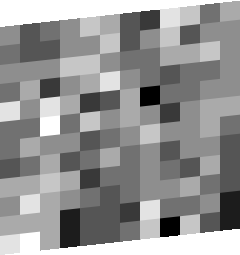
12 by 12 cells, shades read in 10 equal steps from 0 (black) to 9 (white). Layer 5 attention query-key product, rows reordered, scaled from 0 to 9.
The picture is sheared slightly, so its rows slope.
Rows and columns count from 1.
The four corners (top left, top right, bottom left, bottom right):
5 6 8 1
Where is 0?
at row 5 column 8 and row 12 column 9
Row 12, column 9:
0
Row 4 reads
4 6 2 5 6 8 5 4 3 4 4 5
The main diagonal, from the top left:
5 3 5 5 2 5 5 5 4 6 5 1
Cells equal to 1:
4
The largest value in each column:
8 9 9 7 7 8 6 8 8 7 7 6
